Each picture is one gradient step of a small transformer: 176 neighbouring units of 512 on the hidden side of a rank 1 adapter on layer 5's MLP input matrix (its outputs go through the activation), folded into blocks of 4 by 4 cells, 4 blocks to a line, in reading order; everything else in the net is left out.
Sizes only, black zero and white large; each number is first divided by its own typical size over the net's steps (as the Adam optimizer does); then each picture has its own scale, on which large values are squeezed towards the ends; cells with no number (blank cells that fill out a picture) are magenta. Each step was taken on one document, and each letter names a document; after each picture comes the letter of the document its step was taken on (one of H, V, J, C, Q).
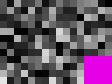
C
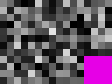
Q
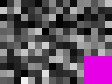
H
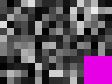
C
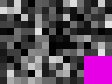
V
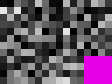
V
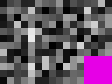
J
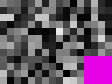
C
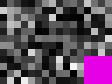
V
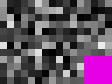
Q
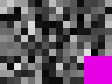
J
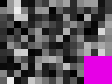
H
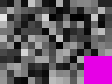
C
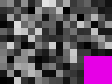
Q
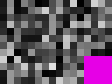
Q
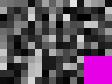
J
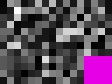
H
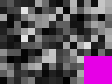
J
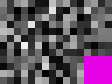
J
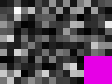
H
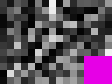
V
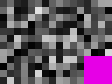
Q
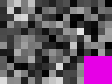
C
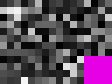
V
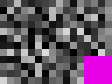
C
